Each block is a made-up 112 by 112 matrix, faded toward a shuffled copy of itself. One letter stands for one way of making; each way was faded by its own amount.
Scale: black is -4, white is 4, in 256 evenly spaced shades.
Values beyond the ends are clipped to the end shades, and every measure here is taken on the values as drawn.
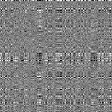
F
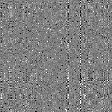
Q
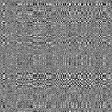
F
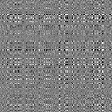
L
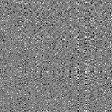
Q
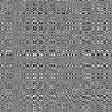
L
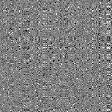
Q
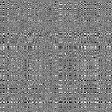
F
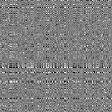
F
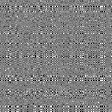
F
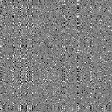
Q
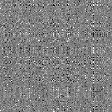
Q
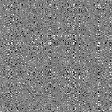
Q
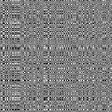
L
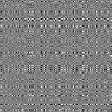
L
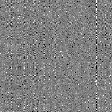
Q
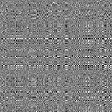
F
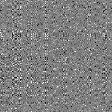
Q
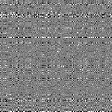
F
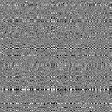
F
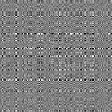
L
